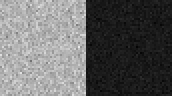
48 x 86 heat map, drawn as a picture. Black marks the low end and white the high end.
The table splits into one row of 2 panels. Panel 1,1: high, fine-grained. Panel 1,2: very low, fine-grained, faint in contrast.
